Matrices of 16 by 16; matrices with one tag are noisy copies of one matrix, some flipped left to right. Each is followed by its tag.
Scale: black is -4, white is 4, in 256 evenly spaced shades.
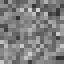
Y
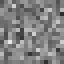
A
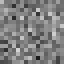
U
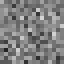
U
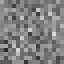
U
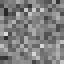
Y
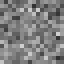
Y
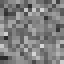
Y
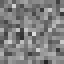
A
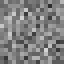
U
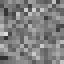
Y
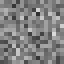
U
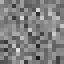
U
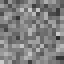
Y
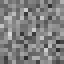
U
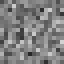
A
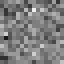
Y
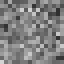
Y
